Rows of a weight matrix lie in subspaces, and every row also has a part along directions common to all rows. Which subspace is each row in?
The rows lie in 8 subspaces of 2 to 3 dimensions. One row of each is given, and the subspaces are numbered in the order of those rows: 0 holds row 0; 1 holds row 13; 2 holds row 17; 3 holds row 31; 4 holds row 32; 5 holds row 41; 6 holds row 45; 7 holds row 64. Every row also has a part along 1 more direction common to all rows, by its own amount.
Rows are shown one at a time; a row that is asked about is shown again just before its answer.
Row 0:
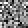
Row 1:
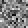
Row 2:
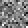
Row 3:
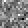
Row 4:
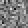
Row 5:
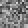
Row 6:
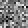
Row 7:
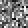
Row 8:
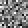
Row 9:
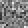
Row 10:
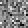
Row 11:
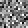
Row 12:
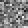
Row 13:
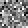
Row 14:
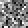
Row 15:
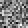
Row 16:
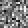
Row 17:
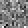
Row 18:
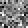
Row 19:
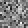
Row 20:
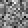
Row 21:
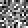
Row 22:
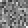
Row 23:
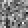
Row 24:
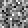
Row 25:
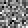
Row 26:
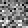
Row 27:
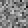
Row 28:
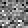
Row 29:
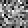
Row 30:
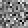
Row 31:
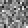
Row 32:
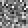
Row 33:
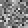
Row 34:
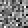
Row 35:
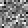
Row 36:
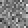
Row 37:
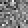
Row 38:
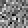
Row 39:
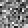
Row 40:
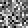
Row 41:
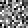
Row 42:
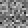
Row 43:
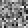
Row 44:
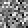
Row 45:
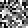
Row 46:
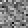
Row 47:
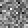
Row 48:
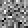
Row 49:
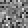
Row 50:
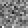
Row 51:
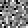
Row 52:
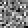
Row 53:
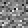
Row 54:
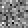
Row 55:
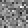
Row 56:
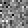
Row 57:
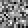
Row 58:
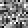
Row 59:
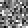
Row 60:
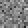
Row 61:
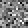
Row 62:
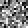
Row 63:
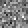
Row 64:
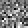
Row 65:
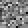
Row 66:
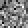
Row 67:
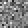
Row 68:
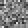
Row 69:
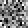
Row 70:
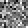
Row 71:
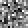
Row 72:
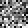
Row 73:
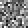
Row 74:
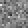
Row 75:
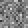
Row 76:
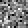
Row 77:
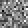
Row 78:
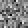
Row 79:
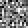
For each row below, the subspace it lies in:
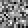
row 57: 4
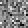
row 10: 0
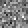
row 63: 4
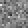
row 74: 7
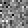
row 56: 0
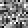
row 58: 7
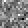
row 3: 1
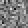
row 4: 0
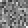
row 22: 2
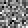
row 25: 4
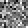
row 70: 6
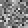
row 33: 6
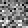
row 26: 5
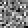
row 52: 2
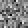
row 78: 7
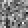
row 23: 1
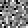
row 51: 0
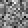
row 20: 6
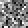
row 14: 1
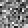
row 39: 3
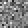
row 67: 0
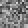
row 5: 3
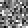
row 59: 6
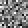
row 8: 3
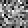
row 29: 4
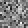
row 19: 3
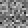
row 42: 0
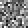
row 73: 1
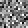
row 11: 5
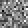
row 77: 1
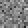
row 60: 1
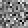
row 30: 5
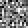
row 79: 2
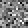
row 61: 5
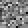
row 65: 1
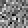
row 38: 4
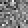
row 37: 0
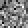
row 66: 0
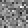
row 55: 2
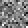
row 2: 1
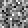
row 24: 1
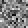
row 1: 4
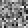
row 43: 2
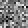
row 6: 0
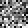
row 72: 3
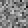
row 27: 4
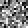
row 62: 3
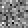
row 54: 2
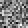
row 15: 6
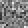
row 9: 2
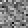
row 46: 0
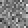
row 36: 4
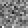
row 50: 4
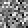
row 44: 5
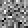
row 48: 7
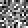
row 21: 7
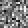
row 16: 2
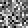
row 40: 6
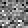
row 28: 5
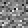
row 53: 5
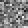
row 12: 5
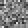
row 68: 7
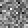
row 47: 3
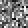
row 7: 2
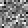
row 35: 7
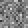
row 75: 3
